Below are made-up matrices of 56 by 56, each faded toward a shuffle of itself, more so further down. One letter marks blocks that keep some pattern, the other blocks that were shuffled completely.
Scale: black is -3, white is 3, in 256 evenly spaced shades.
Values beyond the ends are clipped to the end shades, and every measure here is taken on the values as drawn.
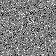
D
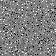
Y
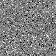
Y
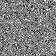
D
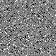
Y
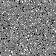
D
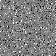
Y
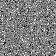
D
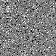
Y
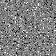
Y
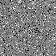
D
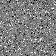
D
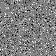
Y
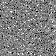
D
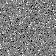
D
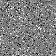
Y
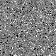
D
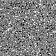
D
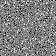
D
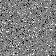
D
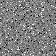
Y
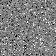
D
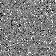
D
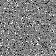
Y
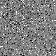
Y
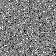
D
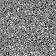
D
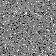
Y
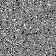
Y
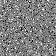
D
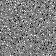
D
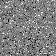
D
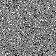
D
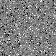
D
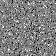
D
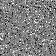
Y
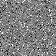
Y
